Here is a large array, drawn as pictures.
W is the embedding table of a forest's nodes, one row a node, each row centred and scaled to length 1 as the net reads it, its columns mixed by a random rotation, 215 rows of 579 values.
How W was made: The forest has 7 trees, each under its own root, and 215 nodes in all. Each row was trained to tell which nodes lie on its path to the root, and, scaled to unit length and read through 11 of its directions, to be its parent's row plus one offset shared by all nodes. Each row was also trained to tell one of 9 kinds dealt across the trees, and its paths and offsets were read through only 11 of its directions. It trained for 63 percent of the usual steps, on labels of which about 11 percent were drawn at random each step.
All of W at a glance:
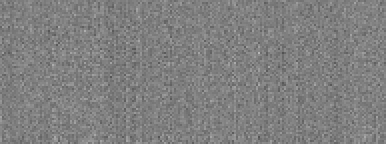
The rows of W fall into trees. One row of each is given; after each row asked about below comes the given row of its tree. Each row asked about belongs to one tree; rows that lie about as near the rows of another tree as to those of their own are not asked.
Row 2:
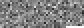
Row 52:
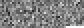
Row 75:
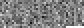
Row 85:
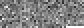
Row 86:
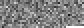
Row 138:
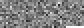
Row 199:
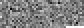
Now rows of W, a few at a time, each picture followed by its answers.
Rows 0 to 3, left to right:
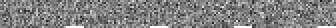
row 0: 52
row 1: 75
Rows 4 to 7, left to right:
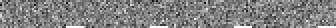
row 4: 85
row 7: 75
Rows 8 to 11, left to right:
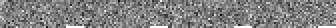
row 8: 138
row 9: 85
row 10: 75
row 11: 86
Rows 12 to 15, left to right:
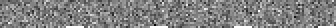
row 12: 86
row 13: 75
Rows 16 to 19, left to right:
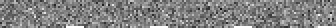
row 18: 199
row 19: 52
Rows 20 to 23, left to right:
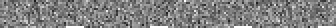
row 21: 138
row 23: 85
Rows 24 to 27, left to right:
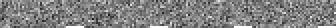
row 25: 138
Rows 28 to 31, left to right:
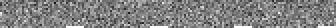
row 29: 75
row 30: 138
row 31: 85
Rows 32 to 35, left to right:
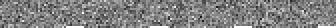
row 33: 75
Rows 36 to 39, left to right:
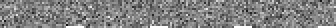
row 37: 85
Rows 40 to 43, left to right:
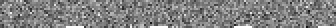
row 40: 75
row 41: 75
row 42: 75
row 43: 138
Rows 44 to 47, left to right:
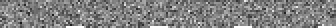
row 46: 85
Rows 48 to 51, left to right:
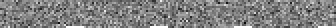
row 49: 85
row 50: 199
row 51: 52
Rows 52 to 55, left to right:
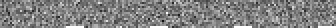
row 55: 85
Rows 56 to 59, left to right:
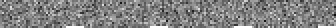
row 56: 52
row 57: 2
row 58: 52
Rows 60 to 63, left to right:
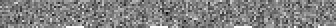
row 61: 138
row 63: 52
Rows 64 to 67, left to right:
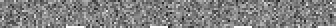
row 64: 138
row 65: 85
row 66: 75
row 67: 75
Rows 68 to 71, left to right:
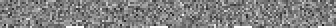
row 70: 75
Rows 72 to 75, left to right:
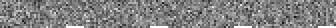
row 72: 138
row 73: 138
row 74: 138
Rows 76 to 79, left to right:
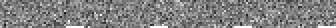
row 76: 85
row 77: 86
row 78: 75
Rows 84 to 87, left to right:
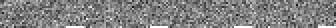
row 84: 75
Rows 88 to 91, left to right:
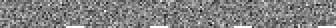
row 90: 52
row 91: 75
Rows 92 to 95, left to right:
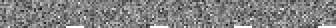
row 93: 138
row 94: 85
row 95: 138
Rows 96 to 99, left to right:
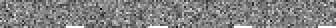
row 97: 52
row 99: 85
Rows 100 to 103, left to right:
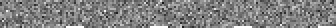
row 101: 138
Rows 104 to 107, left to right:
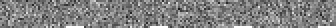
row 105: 75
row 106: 199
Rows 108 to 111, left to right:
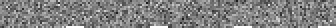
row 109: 138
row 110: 75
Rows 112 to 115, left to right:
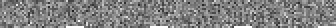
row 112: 85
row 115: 52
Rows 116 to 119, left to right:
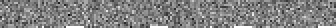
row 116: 86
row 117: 138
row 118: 52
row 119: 85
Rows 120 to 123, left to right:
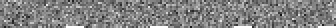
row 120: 138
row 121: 86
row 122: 52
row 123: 75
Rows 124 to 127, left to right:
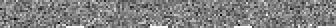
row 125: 2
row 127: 75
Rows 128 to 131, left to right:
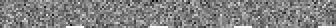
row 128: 75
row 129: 85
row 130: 52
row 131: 138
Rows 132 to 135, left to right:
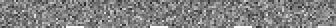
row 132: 138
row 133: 85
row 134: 138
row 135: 52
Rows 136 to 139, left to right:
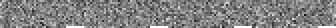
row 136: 52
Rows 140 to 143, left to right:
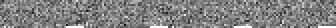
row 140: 75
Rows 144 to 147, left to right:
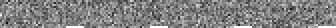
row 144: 86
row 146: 52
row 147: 199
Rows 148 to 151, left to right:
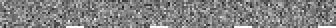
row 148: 85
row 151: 85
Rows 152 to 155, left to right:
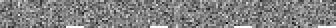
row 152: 138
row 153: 138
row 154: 75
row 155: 52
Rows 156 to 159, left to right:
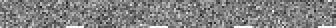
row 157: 75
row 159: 85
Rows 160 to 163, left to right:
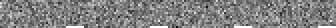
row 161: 75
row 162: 138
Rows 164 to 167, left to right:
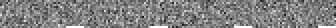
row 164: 86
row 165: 52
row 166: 138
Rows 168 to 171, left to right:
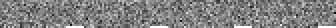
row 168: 75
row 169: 75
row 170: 85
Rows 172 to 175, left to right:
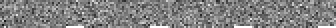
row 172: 75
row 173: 2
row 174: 85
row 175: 85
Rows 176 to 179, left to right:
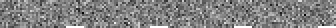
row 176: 138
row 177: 52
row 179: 75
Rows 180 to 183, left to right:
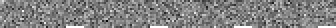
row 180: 138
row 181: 138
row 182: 85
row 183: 52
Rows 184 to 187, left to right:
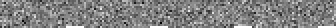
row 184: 138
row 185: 199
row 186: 138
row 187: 75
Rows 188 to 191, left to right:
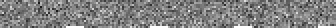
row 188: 52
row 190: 85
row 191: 85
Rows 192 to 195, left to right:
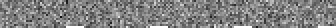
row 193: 52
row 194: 75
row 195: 138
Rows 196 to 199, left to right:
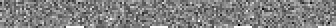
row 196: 85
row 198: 75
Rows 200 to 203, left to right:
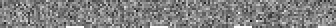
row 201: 85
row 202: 2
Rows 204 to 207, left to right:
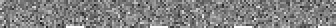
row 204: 138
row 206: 138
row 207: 85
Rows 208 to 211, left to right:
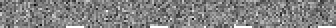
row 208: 85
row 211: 85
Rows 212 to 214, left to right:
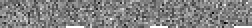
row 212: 85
